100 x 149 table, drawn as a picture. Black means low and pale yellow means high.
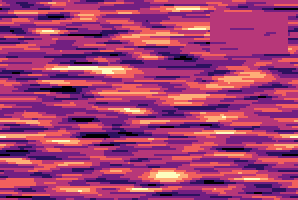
Grain: streaks across. Calmest part: top right. Odd patch: calmer, in the top right.
